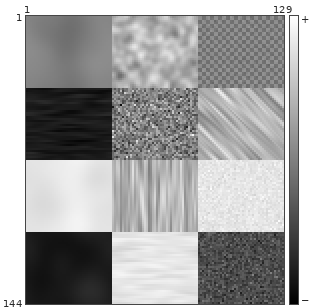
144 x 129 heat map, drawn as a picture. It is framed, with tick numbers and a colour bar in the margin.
It is made of 4 by 3 panels. Panel 1,1: middling, smooth, faint in contrast. Panel 1,2: high, blotchy. Panel 1,3: middling, checkered. Panel 2,1: very low, streaked across, faint in contrast. Panel 2,2: middling, fine-grained, strong in contrast. Panel 2,3: high, slanting down to the right. Panel 3,1: very high, smooth, faint in contrast. Panel 3,2: high, streaked downward. Panel 3,3: very high, fine-grained, faint in contrast. Panel 4,1: very low, smooth, faint in contrast. Panel 4,2: very high, streaked across, faint in contrast. Panel 4,3: low, fine-grained.
